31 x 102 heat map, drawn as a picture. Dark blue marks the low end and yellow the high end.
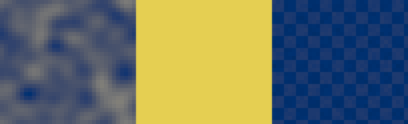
The table splits into one row of 3 panels. Panel 1,1: low, blotchy. Panel 1,2: very high, flat. Panel 1,3: very low, checkered, faint in contrast.
